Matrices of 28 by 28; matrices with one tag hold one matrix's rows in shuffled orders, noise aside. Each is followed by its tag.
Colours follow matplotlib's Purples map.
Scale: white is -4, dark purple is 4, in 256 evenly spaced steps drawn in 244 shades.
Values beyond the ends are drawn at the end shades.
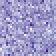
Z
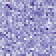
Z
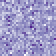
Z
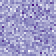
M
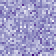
M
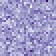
Z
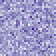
M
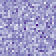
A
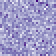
A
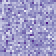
Z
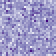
Z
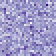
Z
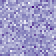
M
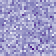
M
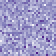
A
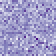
A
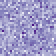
M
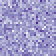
A
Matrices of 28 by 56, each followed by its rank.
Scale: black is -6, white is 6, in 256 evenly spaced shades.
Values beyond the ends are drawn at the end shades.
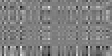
two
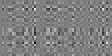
two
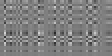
one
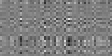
two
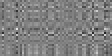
two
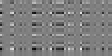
one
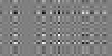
one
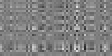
two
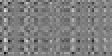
two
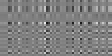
one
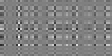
one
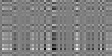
one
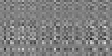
two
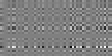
one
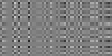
one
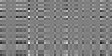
one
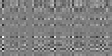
two
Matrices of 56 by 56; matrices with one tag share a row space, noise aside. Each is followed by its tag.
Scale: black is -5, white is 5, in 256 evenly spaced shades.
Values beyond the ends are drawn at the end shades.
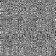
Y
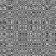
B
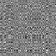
B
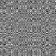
B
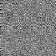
Y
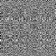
Y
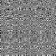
Y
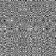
B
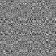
B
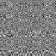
B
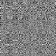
Y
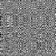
Y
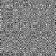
Y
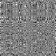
Y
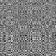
B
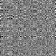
Y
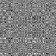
B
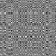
B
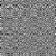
Y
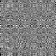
Y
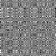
Y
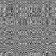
B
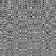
B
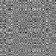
B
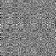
Y
